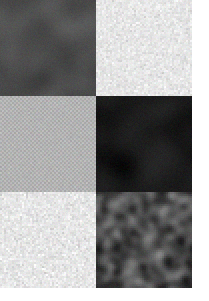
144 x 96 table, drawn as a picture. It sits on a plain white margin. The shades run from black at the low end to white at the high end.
The table splits into 3 rows of 2 panels. Panel 1,1: low, smooth, faint in contrast. Panel 1,2: very high, fine-grained, faint in contrast. Panel 2,1: high, checkered, faint in contrast. Panel 2,2: very low, smooth, faint in contrast. Panel 3,1: very high, fine-grained, faint in contrast. Panel 3,2: low, blotchy.
